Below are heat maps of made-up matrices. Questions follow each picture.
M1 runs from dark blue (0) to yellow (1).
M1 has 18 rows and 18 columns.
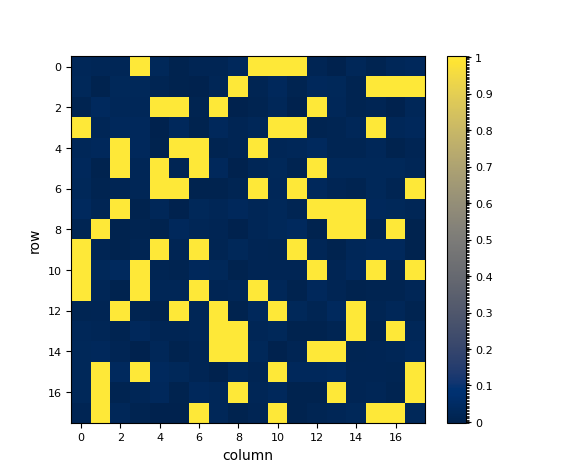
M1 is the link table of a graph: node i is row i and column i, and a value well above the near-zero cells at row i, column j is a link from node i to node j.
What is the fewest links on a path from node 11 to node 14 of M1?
4
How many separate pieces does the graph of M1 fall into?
1
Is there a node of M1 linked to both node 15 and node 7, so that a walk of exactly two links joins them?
no
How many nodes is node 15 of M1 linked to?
4
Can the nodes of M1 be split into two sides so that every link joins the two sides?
no
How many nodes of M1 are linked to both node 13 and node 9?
0
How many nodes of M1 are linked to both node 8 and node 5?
0
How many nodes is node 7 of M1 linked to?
4
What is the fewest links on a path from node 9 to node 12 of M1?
3
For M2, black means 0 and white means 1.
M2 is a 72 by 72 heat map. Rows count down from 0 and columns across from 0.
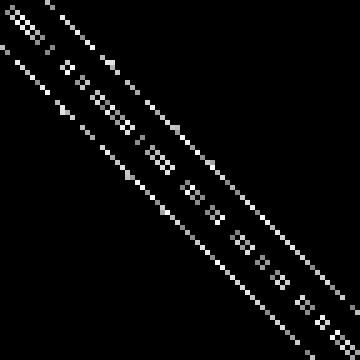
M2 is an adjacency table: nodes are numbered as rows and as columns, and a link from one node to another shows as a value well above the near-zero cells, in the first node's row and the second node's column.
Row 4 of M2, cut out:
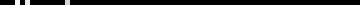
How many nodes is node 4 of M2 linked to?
3
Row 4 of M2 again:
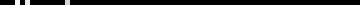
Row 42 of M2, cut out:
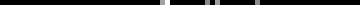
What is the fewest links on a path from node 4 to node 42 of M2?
5
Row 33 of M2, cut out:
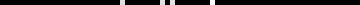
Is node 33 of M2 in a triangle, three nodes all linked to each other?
yes
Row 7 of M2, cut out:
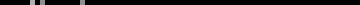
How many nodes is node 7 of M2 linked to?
3
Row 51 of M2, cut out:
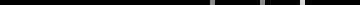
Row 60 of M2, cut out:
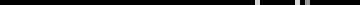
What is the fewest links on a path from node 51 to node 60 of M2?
1
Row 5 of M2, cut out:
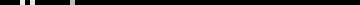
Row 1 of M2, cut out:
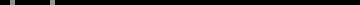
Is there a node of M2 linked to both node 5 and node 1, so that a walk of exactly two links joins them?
no
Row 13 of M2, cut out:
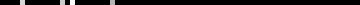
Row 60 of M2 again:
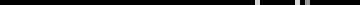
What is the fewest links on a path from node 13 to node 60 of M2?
6
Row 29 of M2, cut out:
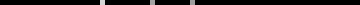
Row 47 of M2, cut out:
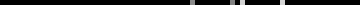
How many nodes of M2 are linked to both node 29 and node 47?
1
